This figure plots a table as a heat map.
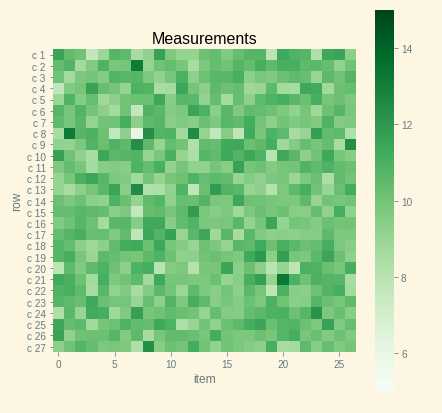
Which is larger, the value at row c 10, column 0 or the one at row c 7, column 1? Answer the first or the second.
the first
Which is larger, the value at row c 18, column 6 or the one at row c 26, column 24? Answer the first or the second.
the first
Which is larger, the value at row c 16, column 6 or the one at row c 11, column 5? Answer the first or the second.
the first
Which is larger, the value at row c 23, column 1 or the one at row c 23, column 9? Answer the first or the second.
the first
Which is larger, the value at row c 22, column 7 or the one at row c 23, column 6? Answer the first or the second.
the second
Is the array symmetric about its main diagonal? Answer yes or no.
yes
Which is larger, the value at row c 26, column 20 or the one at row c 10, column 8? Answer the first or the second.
the first
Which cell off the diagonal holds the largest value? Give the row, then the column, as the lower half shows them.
c 8, 1
